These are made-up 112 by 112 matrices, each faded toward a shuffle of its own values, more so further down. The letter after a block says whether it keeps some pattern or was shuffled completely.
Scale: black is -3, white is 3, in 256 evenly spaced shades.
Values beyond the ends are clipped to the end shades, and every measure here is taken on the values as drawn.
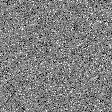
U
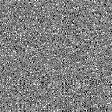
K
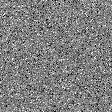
U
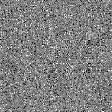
K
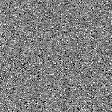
K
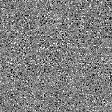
K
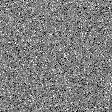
U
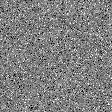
U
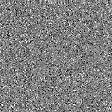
K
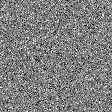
U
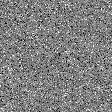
U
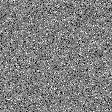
U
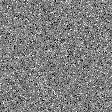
U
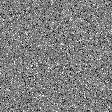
U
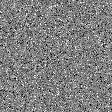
U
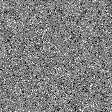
U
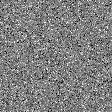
U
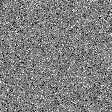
U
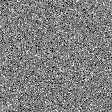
U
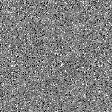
K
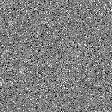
K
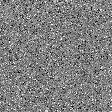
U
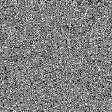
K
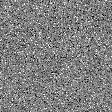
U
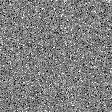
U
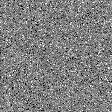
U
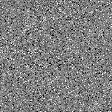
K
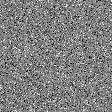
U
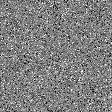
U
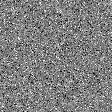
U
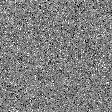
U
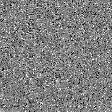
K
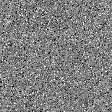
U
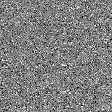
K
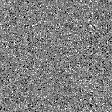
K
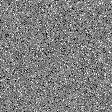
U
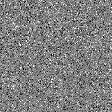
K
